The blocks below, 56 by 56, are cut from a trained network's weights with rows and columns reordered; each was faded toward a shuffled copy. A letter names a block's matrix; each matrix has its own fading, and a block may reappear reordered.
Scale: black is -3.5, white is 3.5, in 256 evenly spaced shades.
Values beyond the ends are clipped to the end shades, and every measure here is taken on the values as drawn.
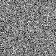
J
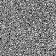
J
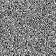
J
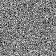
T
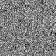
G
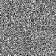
G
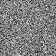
J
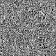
G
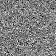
T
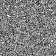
T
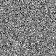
J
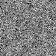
J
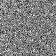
T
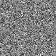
J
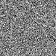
J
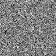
J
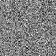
G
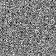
T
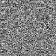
G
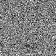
J
